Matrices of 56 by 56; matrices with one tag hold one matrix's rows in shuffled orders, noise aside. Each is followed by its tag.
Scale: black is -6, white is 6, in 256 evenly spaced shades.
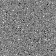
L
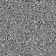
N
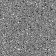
L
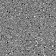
N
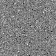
L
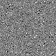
N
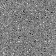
L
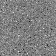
L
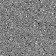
N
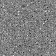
L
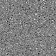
N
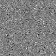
N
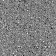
L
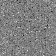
L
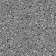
N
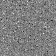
L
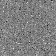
L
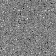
L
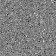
N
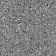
L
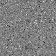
N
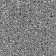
L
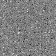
L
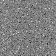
L
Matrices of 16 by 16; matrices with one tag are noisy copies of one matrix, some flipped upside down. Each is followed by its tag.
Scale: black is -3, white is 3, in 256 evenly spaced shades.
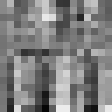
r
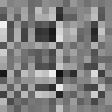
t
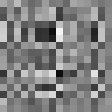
t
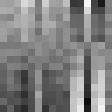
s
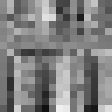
r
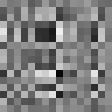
t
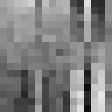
s
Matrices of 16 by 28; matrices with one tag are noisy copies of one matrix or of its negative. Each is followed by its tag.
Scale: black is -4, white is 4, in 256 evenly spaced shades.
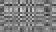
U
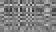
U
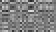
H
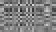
U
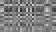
U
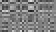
H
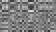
H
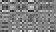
H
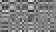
H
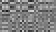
H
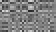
H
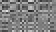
H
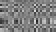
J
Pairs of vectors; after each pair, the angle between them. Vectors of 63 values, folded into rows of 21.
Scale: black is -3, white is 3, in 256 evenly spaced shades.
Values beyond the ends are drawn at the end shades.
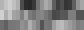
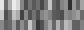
partly aligned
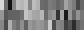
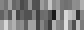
partly opposed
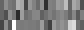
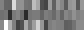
orthogonal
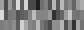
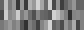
nearly opposite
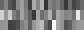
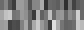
nearly parallel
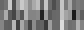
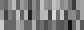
orthogonal
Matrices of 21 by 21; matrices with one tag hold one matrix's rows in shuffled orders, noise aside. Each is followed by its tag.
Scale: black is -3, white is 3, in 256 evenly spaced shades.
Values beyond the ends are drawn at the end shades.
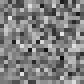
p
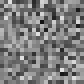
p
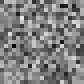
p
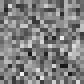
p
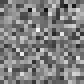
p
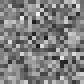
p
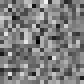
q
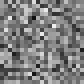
q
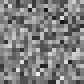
p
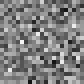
p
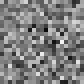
p
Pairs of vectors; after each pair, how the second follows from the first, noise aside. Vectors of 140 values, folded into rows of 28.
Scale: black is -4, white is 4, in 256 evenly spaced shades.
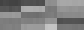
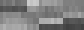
reversed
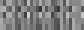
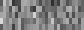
shuffled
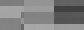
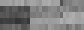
reversed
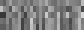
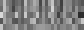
reversed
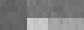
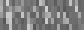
shuffled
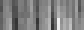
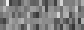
shuffled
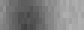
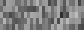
shuffled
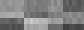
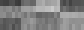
reversed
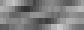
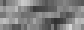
reversed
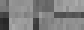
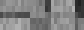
reversed
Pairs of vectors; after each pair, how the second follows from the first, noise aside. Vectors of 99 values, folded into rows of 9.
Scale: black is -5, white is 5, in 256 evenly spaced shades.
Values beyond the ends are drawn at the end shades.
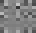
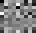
scaled up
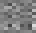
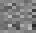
negated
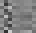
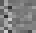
negated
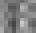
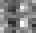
scaled up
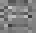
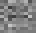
negated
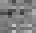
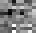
scaled up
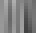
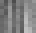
negated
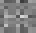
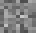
copied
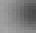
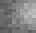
negated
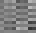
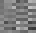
copied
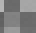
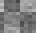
copied
